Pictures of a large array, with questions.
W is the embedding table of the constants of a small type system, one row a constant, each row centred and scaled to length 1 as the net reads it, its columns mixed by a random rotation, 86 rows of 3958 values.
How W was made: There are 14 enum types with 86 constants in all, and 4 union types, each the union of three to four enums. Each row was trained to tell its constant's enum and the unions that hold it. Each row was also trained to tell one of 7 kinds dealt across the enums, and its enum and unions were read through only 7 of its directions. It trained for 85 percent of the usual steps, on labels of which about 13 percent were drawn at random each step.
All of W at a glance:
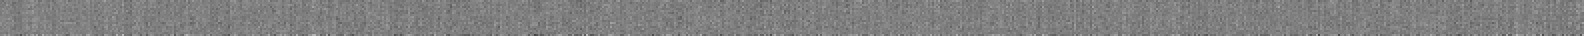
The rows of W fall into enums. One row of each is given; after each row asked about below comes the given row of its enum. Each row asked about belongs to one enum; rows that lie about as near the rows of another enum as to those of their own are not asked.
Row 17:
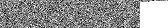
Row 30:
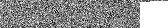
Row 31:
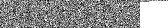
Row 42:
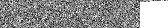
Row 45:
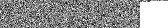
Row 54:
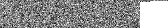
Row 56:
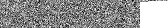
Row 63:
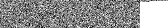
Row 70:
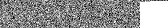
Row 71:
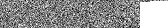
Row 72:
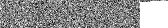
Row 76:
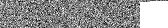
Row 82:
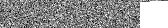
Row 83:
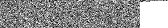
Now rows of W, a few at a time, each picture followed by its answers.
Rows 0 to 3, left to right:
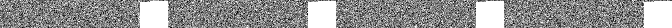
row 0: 54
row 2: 76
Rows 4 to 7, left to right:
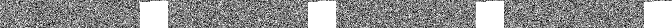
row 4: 72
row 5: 31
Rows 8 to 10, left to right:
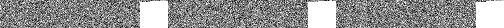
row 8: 72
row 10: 71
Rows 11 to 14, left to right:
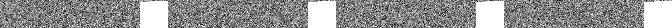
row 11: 76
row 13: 70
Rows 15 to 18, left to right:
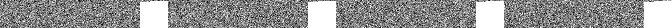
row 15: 76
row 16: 70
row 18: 72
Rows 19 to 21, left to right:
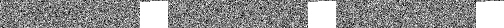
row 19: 72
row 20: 42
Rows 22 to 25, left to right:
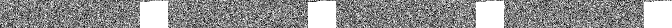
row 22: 54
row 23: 82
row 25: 72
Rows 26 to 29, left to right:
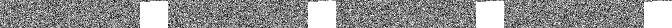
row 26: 30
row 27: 71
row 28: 17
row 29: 56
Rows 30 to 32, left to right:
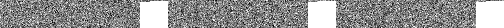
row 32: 76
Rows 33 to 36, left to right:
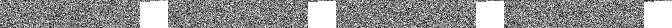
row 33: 71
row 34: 42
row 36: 71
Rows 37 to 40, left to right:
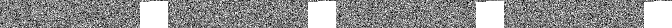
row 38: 82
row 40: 82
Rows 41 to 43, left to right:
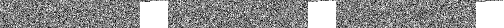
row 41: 54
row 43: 56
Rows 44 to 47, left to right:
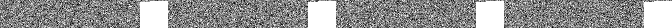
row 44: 45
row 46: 42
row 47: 54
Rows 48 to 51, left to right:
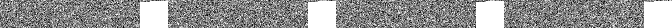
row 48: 42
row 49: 31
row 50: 31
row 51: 17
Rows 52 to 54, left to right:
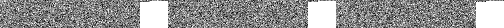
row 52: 31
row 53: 71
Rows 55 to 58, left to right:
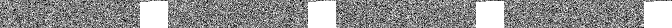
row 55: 31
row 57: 70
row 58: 76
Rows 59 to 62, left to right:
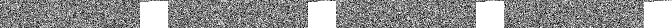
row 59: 82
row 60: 31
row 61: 31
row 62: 72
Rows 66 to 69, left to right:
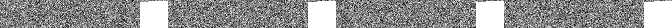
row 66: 56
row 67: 17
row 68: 17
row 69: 71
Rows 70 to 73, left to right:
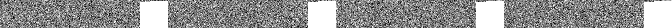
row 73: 71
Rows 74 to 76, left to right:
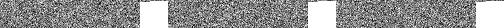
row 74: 42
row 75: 82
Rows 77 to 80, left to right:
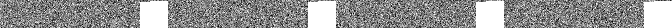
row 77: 30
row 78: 45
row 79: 54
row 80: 70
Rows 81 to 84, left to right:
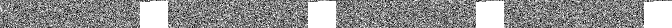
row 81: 54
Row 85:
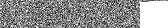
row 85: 72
